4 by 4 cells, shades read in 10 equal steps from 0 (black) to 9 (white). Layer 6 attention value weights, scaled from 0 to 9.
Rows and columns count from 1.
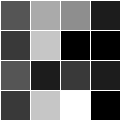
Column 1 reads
3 2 3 2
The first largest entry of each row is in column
2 2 1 3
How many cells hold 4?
0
